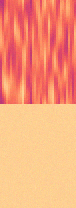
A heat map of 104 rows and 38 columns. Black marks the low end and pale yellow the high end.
The table splits into 2 rows of 1 panel. Panel 1,1: high, streaked downward. Panel 2,1: very high, flat.
